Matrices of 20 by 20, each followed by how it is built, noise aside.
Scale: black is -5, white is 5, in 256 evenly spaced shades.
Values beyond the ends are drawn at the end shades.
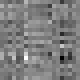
low rank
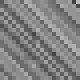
Toeplitz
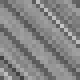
Toeplitz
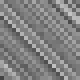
Toeplitz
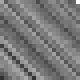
Toeplitz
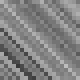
Toeplitz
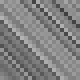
Toeplitz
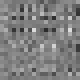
low rank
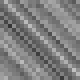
Toeplitz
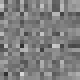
low rank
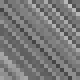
Toeplitz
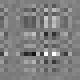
low rank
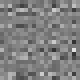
low rank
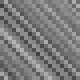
Toeplitz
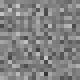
low rank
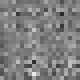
low rank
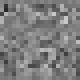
low rank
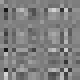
low rank
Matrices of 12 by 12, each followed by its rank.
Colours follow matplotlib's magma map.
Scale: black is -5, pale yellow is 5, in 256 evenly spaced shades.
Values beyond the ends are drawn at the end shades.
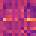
two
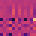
two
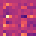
two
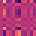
one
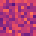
full rank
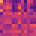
two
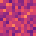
full rank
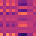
one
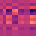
one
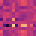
two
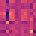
two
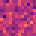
full rank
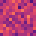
full rank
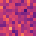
full rank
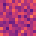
full rank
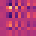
one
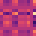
one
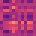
two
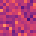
full rank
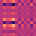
one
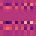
one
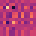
two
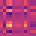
one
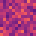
full rank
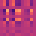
one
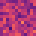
full rank
